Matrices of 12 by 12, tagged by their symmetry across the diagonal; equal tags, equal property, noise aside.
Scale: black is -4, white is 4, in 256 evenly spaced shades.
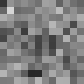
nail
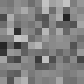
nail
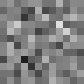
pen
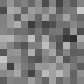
nail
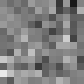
pen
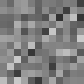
pen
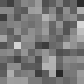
nail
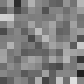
pen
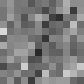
nail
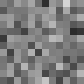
nail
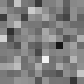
pen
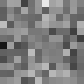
pen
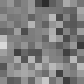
pen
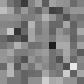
nail
